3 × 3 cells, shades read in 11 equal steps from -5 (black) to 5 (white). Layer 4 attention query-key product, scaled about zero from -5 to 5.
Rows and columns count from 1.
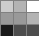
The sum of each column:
0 1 5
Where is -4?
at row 3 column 1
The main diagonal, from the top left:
3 1 -2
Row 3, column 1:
-4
